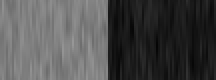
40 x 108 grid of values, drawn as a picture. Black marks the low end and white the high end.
The table splits into one row of 2 panels. Panel 1,1: middling, streaked downward, faint in contrast. Panel 1,2: very low, streaked downward, faint in contrast.
